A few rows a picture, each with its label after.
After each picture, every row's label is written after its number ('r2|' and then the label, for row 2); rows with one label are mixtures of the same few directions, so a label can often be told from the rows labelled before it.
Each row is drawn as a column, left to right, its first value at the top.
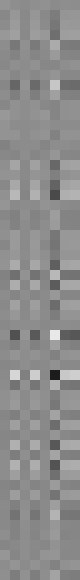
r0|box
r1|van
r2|van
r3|van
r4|box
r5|van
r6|van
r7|van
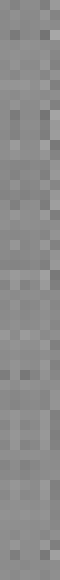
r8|van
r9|box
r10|van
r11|van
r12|box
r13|box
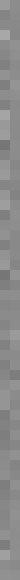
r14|box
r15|van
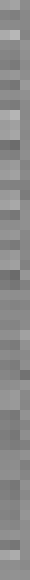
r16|box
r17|box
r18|van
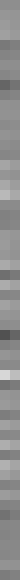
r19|van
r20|van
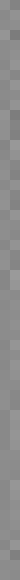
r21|box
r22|box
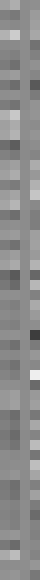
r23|box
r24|box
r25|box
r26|van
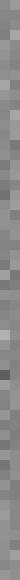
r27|van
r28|box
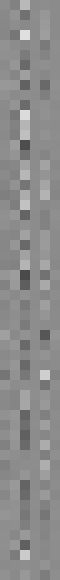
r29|van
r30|box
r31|box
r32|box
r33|van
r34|van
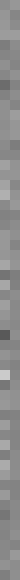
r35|van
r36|box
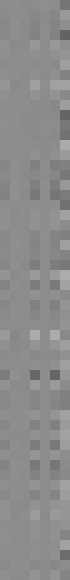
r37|van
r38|van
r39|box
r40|van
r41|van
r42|van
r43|box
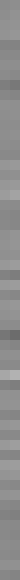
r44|van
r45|van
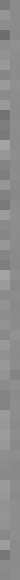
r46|box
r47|van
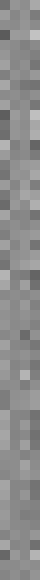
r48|box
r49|box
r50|van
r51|box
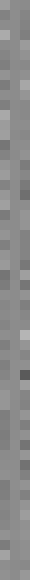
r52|box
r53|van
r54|van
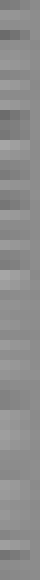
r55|box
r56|box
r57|box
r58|van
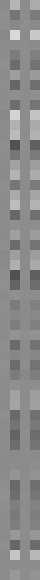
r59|box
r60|box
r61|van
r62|box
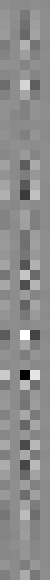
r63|van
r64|box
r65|van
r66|van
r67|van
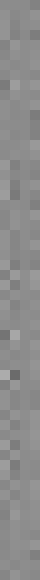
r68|van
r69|van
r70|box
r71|box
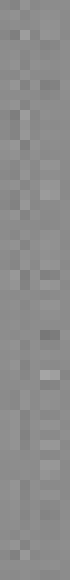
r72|box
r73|box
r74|box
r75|box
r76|van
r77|van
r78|van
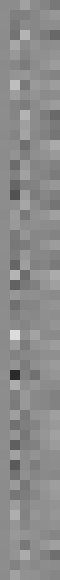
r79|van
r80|van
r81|box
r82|van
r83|box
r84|box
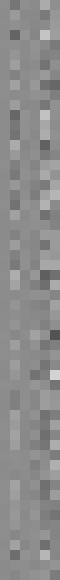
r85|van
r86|box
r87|box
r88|van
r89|box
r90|van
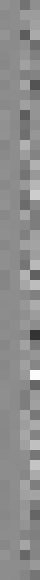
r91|box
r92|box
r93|box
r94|van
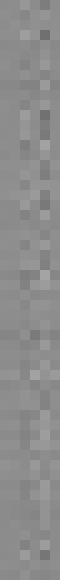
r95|van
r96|van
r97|box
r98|van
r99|box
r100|van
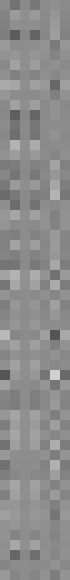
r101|van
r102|box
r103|box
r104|box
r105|van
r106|van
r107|van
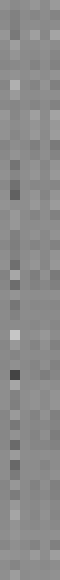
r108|box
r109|van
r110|box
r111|box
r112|van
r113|box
